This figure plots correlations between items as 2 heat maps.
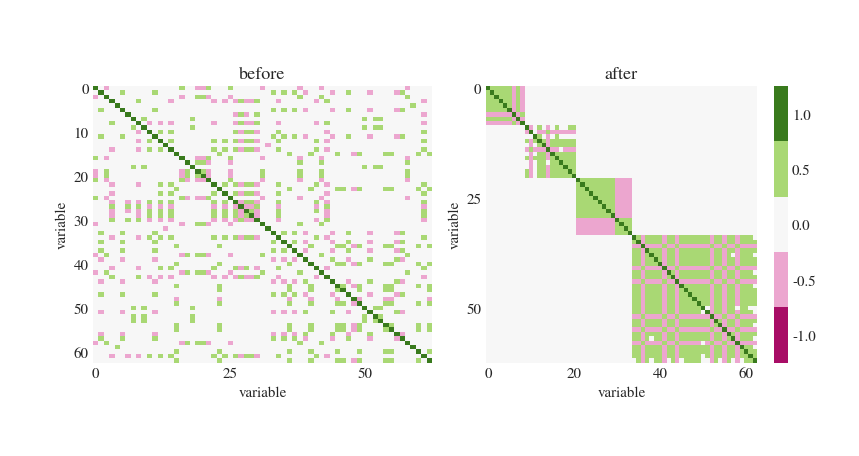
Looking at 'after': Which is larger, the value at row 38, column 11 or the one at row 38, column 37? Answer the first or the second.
the second
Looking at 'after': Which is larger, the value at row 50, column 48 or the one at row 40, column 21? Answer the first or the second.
the first
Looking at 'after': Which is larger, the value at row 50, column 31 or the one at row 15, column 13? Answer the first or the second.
the second
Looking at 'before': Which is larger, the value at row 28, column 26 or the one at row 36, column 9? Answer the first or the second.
the first
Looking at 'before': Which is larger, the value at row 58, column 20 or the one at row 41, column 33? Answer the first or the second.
the first
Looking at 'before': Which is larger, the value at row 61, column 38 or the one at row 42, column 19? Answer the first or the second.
the second
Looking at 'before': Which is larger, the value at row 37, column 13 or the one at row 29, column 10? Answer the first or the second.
the second
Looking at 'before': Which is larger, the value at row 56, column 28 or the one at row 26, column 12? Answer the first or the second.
the second
